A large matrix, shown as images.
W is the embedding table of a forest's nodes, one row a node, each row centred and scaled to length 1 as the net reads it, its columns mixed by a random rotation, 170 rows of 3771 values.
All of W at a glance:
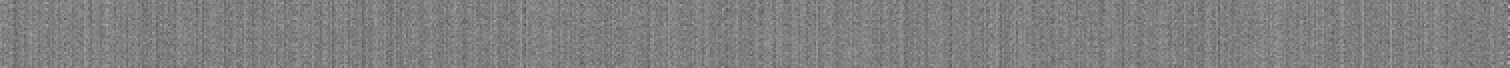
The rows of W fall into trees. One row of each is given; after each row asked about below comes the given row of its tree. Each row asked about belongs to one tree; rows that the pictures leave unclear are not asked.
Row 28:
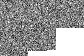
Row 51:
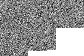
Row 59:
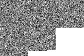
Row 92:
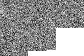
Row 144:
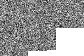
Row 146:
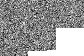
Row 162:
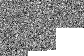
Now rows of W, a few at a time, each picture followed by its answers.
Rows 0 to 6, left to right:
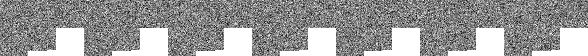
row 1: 144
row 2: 59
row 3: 162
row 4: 92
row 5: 144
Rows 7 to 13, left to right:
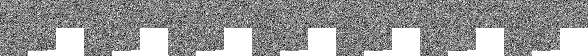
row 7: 162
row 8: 146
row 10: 51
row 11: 51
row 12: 59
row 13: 51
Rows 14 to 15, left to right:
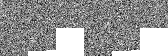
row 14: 92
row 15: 146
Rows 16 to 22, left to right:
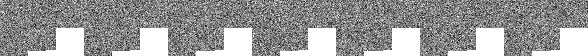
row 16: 92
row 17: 92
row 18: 162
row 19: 51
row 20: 28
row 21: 162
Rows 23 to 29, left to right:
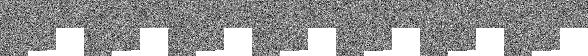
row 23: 51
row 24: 162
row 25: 59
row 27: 59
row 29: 162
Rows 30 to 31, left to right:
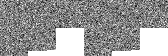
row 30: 144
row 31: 162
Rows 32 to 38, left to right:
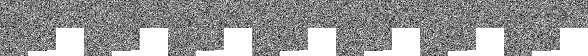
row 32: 59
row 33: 59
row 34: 51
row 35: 146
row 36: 59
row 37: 146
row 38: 162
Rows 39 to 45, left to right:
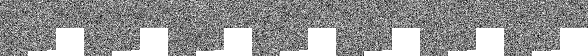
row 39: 162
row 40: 162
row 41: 51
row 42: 162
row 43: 92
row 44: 144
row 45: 162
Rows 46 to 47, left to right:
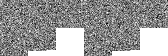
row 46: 92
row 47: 92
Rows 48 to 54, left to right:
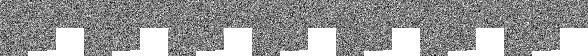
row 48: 162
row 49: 92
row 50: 59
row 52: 51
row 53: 146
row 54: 146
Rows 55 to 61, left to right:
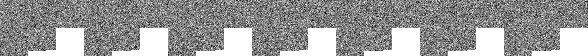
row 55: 92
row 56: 144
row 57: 144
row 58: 144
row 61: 162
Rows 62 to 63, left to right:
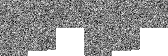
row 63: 162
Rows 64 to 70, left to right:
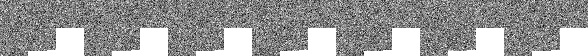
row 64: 144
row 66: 92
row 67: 146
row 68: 28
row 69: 51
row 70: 59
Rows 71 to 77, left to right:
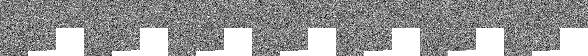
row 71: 146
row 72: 146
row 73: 28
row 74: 92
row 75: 162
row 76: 51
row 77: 92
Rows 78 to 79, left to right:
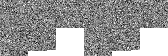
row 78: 28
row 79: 144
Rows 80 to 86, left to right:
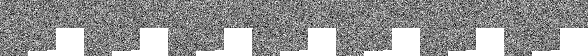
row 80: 146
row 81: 59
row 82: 51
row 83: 59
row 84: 162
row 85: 92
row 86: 28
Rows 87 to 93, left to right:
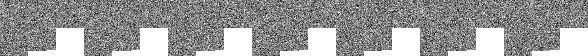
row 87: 92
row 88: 146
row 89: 144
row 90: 146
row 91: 92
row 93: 51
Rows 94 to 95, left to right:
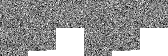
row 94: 51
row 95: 51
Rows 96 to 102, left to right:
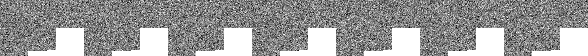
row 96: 59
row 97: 144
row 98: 162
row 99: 59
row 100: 146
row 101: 59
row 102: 162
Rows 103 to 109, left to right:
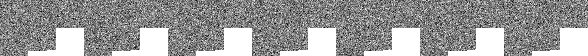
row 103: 59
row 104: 144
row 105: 146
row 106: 92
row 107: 146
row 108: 144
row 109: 92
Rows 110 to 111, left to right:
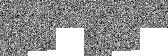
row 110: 162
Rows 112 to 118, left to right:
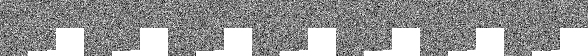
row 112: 162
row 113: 92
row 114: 92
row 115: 162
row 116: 51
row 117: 144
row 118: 144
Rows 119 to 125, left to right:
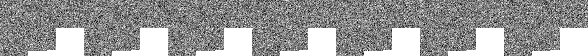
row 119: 59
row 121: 162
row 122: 146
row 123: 28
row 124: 92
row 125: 92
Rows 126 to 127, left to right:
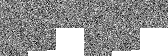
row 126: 28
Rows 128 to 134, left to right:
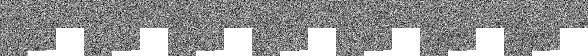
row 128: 51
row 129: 162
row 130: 51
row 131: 59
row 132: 144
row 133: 51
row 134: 51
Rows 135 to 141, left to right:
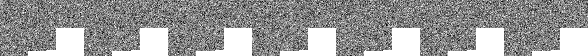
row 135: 92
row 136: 59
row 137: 162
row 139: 146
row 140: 162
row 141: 144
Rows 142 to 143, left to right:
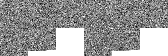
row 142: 92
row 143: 51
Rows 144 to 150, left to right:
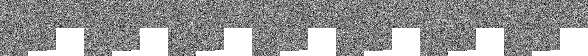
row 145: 59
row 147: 59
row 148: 51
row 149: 28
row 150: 92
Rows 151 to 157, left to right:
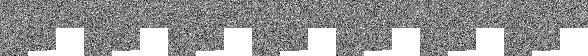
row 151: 146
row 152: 51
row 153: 162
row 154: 28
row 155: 51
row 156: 92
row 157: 51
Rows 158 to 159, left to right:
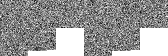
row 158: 51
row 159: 92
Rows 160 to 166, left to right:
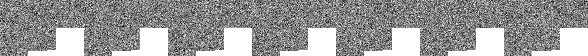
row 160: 162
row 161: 59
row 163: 92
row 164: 92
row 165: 144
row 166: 162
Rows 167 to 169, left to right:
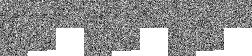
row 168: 162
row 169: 92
